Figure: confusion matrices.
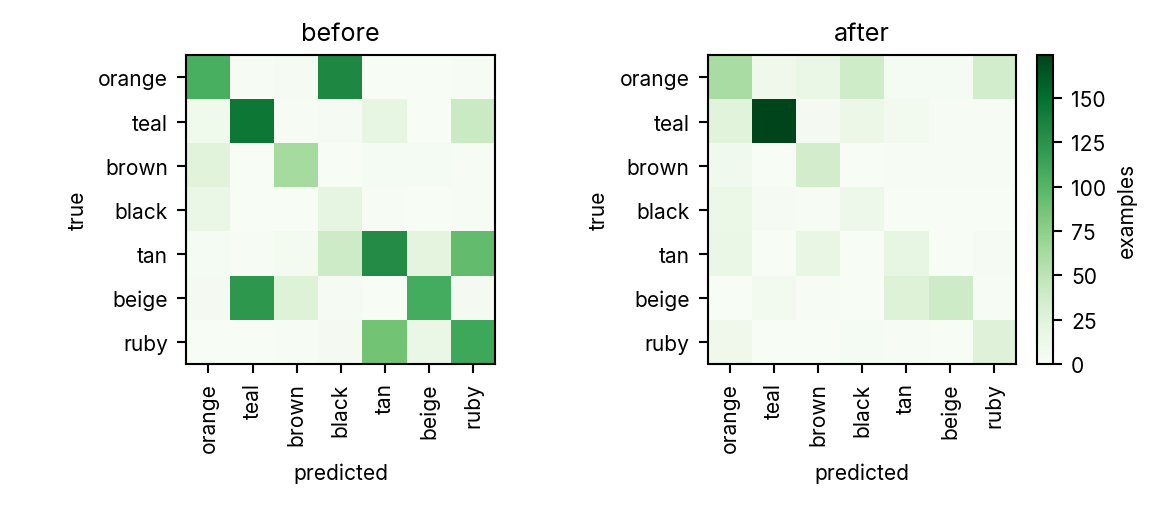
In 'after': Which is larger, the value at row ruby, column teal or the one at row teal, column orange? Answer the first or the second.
the second
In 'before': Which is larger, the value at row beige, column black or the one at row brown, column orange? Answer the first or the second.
the second
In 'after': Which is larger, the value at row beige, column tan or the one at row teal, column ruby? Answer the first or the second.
the first
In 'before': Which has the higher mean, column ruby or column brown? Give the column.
ruby
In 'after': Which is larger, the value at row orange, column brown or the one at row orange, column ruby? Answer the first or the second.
the second
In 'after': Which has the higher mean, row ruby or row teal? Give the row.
teal
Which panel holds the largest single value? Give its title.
after
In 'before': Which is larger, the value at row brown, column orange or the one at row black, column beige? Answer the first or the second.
the first
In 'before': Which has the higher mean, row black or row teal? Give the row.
teal
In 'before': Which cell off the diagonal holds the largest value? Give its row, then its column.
orange, black
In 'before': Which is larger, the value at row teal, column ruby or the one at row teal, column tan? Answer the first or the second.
the first
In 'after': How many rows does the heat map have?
7
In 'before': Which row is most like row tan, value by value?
ruby
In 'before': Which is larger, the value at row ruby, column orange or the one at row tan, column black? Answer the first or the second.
the second
